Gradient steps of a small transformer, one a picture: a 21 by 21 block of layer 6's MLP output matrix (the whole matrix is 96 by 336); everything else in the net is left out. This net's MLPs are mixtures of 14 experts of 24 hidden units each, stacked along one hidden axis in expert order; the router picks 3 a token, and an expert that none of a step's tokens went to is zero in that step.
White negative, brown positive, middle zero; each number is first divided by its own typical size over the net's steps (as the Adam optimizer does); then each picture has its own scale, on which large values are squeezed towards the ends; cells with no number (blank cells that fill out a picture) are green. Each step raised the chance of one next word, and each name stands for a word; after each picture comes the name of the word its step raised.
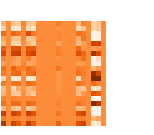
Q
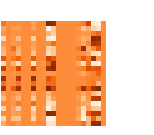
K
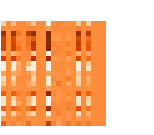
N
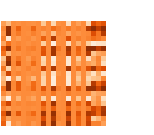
Q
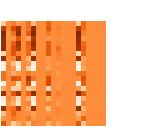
N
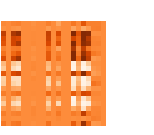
N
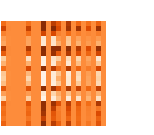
Q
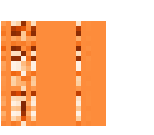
N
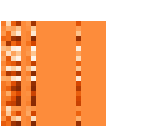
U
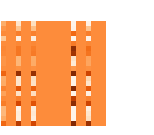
K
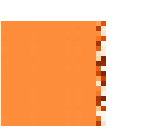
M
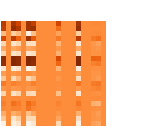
M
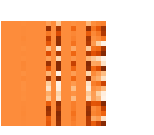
Q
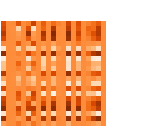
U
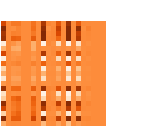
U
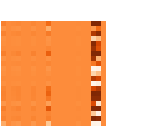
U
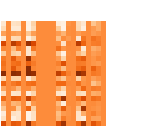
K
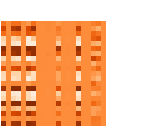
Q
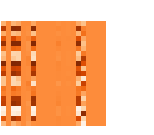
M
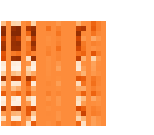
N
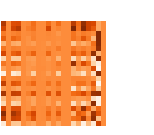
N
